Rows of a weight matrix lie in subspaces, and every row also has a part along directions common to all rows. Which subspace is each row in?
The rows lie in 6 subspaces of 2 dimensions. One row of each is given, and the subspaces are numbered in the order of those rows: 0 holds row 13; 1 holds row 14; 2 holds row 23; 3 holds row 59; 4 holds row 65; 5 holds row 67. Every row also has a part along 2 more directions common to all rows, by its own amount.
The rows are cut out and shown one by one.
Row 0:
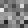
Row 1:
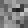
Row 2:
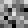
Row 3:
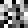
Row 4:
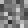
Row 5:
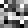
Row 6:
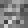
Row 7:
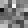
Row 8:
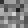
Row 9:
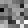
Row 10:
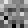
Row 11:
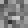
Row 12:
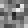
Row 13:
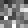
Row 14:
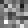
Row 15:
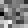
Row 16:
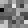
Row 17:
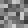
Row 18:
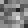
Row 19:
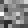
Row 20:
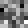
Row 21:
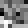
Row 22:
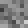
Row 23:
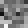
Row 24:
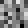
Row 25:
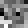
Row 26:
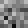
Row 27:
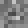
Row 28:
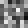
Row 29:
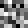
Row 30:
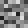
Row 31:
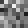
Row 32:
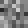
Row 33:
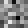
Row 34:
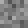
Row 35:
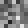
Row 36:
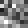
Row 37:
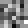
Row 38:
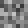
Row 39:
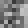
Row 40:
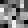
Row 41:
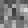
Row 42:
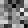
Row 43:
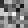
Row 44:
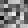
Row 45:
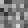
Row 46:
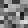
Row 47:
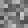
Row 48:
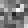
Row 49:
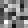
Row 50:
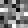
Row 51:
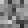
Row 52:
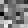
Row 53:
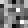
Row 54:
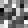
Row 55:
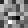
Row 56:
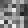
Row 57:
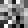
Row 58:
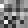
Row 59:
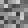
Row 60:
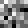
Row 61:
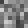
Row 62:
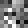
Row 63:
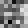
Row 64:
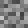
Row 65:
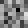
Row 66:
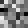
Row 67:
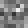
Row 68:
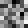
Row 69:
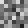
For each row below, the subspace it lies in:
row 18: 5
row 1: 5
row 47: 3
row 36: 2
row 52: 2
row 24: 4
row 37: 1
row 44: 3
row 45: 5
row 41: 0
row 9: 1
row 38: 5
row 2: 0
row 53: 4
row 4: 4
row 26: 0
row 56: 0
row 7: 1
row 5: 1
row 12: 5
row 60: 0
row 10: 0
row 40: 1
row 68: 3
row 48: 5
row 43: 5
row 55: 4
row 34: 3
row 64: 3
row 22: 1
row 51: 3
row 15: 2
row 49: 1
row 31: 2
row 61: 5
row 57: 4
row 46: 3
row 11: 4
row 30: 3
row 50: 2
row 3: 4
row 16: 1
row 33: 4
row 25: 2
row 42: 3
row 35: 4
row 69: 3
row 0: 1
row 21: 2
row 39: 0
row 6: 0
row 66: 2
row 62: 0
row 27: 4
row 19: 2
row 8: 5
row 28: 4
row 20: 1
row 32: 2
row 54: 1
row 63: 0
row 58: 0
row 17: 3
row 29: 5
